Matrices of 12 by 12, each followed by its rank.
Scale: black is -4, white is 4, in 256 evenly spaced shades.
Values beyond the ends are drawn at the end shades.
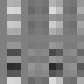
one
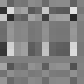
one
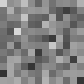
full rank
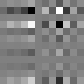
one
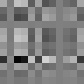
one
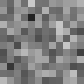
full rank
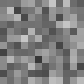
full rank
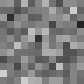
full rank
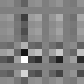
one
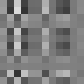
one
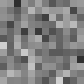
full rank
